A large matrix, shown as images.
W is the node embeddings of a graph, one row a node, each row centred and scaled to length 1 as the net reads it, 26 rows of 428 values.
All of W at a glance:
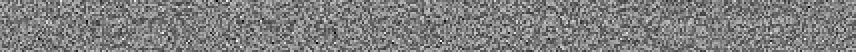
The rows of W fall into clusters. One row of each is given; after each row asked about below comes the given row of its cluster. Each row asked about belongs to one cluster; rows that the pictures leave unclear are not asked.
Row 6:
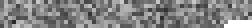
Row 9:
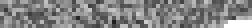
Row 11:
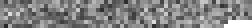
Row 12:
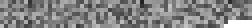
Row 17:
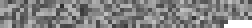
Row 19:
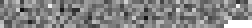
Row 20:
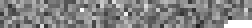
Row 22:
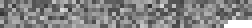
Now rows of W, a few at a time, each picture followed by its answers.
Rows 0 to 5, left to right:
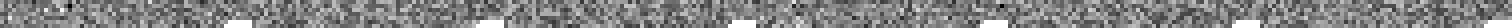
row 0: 22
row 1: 9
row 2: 6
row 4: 20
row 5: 22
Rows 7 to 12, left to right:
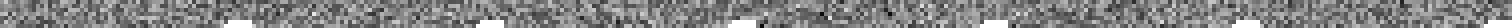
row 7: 12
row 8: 17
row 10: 11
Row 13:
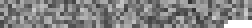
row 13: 20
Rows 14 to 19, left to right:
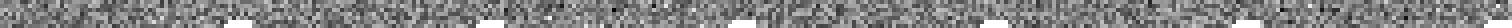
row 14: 11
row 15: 19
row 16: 22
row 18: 12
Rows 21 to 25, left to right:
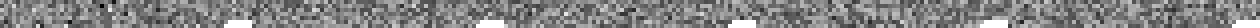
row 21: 20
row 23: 17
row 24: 9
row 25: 6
